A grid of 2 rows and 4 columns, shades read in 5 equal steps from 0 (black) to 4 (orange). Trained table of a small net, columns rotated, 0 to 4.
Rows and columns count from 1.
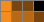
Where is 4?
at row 1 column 1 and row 2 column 1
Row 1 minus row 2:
0 -1 -1 -2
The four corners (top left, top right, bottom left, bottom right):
4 0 4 2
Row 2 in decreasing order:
4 3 3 2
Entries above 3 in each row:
1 1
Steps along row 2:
down same down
